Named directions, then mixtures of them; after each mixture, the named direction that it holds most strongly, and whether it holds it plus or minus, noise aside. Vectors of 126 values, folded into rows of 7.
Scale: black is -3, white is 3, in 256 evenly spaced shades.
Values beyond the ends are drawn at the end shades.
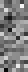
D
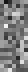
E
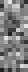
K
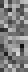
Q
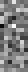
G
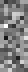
E, plus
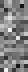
D, minus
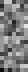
K, plus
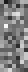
E, plus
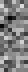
D, plus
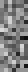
Q, minus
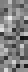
D, minus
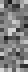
K, minus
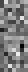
Q, plus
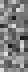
G, plus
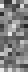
K, minus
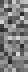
Q, plus
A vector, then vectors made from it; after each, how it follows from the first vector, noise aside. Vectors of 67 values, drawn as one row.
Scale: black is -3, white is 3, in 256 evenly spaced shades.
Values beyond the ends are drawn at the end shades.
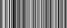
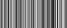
reversed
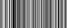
copied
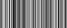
copied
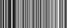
sign-scrambled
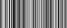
copied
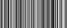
reversed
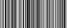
wrapped around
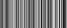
wrapped around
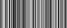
copied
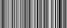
wrapped around
